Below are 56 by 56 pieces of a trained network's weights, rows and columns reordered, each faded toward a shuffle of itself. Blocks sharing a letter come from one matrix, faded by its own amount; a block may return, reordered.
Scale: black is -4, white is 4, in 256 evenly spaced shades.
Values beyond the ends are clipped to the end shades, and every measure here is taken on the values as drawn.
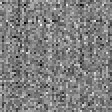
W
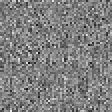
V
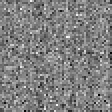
W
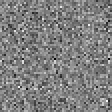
V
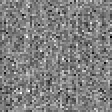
W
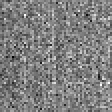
W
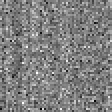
W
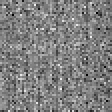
W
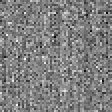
W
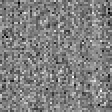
W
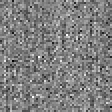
W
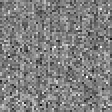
W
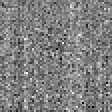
W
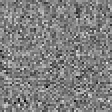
V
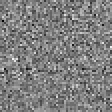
V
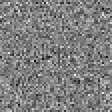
V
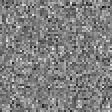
V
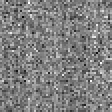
W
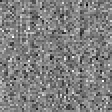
W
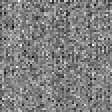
W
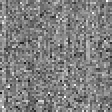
W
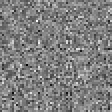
V
